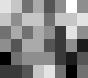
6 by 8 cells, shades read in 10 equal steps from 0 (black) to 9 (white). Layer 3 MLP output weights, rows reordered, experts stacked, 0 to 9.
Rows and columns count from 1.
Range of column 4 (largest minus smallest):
2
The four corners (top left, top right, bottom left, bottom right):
8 5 2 4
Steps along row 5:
up up same same down down up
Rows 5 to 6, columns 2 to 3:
4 5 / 2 3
